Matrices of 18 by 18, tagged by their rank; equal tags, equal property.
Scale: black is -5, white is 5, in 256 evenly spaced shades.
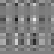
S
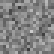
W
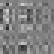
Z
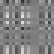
S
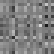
Z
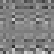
Z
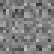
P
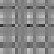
S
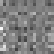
P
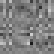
P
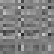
Z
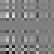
S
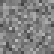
W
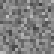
W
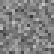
W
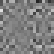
P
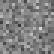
W
